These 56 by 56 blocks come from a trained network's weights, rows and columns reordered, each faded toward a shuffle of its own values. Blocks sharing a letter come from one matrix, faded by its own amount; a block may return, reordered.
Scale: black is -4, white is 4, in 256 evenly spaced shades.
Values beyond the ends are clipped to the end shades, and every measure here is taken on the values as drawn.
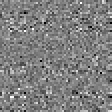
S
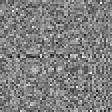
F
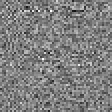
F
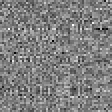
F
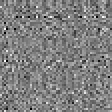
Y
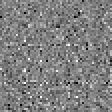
S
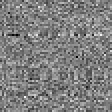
F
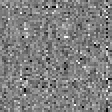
S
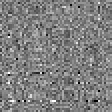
Y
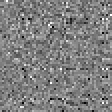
S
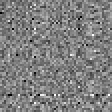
Y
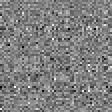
Y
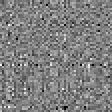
Y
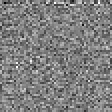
F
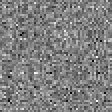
Y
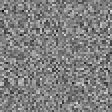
F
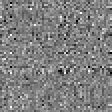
S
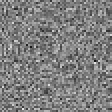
F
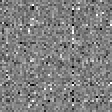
S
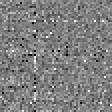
S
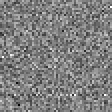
F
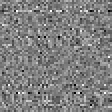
Y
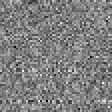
F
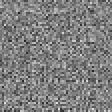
F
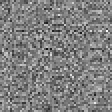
F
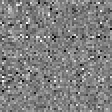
S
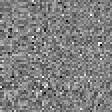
Y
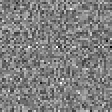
F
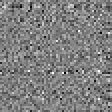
Y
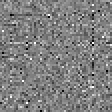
S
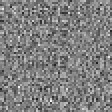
F
